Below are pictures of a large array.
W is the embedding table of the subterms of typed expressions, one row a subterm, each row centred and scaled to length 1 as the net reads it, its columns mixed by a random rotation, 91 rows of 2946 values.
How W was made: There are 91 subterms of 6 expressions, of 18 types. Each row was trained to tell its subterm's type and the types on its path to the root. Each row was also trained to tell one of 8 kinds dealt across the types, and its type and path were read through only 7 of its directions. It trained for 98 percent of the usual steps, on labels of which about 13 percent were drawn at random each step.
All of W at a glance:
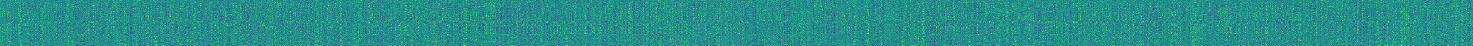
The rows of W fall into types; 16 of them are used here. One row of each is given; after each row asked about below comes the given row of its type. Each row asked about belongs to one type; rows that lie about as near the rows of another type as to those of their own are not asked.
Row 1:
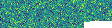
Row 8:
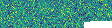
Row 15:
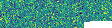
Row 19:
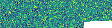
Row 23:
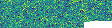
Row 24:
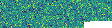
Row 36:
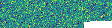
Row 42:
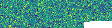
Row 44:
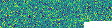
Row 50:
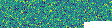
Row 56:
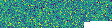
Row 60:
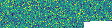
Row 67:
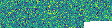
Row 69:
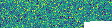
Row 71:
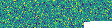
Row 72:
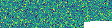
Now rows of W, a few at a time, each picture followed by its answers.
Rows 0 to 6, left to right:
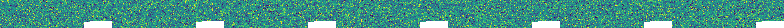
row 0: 56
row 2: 56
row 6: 23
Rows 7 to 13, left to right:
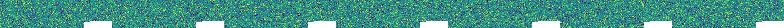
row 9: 23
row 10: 23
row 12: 1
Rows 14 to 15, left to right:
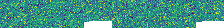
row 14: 19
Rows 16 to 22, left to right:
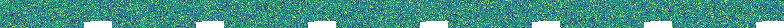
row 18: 60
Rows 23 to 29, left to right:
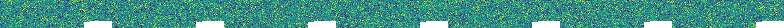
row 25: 50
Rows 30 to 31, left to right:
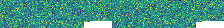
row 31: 60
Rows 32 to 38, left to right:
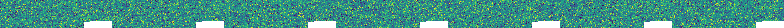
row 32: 23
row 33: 56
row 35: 24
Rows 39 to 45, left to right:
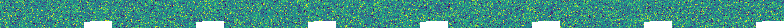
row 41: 1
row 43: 36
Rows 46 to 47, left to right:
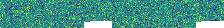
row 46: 15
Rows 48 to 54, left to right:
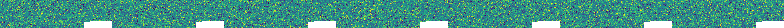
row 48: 60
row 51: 69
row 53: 60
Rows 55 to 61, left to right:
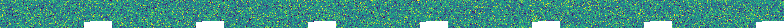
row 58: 60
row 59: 67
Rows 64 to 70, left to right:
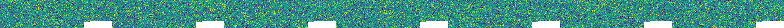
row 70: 24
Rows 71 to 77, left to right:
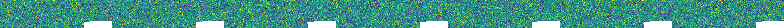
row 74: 15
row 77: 56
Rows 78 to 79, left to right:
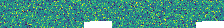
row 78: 24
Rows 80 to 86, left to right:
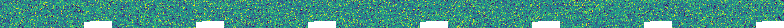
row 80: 1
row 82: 67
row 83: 67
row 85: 69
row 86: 56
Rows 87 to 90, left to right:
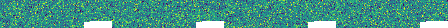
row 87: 1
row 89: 1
